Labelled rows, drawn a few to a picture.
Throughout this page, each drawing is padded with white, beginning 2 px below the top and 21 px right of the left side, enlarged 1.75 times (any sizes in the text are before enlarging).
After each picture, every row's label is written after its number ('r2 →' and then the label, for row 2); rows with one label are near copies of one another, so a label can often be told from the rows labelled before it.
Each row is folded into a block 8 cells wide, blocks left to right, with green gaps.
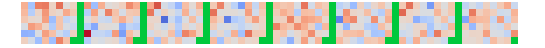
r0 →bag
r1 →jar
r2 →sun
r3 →sun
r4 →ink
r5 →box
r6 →sun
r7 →box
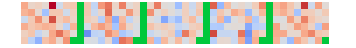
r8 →ink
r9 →bag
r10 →sun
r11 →jar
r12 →ink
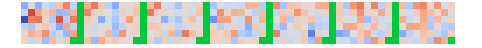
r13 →box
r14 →sun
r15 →sun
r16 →box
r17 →jar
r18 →bag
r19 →bag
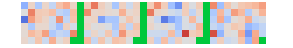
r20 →box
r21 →sun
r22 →sun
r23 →jar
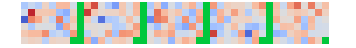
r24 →box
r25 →sun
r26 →box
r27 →jar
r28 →bag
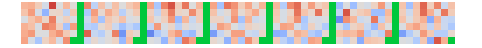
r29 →ink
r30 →jar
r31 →bag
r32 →bag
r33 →bag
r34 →box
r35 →bag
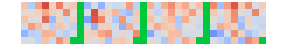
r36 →bag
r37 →box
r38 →bag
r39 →bag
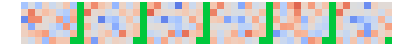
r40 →box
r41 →sun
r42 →sun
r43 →sun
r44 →bag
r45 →sun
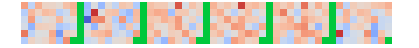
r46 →jar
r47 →box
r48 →ink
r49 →ink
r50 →ink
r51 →jar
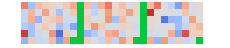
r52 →jar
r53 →bag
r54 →sun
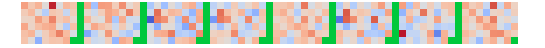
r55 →ink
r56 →bag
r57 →box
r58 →box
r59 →ink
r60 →box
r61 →jar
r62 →ink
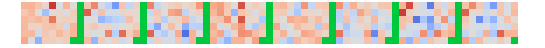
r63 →ink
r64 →sun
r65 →jar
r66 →ink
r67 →ink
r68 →jar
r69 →sun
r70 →sun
